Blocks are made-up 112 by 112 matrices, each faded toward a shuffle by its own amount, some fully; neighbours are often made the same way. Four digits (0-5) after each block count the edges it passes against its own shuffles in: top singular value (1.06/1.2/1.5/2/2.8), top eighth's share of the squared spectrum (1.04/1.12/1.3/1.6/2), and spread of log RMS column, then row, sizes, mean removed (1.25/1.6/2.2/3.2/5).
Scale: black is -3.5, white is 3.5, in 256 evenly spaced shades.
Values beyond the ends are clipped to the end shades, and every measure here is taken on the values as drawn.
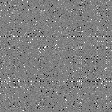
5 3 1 2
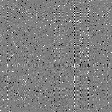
5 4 2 2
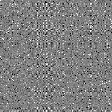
5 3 3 2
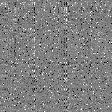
4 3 2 1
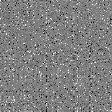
4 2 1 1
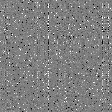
4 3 2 1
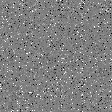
3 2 1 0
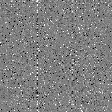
4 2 1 0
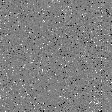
3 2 1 0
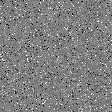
2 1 0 0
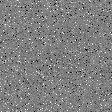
2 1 0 0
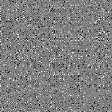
4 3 2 2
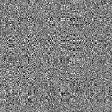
5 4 3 3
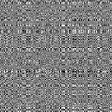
5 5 4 4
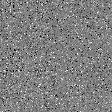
1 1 1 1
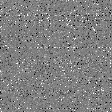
2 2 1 2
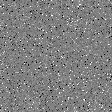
0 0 0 0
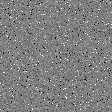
0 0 0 0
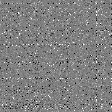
2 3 2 2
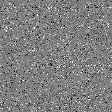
1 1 1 1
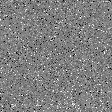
0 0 0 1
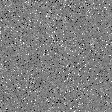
0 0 0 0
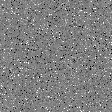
0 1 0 1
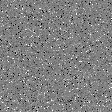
0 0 0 0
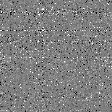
2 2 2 2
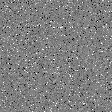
1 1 0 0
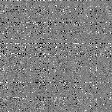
2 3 3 3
